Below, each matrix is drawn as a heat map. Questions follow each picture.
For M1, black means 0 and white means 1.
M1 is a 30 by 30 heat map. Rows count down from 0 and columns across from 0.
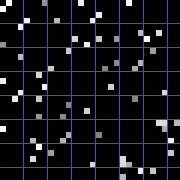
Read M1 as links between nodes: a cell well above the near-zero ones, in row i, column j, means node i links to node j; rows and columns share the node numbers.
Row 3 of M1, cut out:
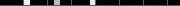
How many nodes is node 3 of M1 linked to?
3
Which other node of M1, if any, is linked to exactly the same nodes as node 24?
node 12
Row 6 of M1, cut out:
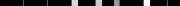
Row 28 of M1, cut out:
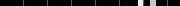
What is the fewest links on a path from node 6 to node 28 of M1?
4
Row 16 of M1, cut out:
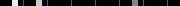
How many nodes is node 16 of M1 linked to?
3
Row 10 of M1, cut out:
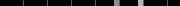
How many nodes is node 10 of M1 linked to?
2
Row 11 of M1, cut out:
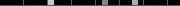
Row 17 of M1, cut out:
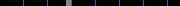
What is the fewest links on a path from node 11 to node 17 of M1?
1
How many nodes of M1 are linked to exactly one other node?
10
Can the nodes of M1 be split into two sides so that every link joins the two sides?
yes
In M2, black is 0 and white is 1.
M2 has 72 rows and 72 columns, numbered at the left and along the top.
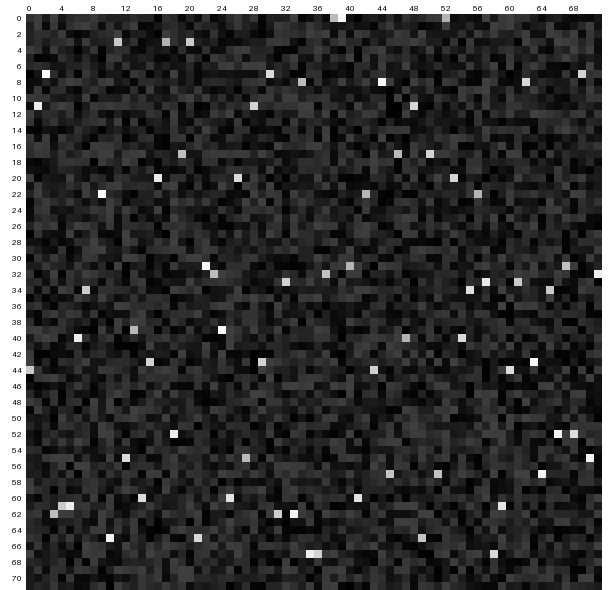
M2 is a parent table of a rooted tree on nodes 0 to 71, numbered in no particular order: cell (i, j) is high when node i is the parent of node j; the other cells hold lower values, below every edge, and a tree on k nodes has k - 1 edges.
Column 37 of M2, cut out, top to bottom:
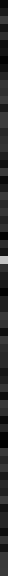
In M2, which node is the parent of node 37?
32
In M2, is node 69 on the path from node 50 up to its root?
no
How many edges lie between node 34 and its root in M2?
1
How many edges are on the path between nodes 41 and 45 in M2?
7
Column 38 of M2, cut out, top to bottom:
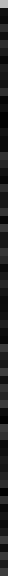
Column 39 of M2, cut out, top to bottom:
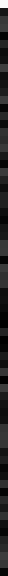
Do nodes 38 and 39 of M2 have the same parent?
yes
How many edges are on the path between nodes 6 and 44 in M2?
5
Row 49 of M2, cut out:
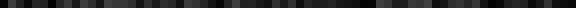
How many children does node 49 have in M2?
0
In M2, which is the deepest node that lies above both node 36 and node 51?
62
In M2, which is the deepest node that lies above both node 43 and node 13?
44
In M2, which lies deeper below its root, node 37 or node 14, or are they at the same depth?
node 37
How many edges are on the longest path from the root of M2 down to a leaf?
4
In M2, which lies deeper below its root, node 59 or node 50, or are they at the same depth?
the same depth
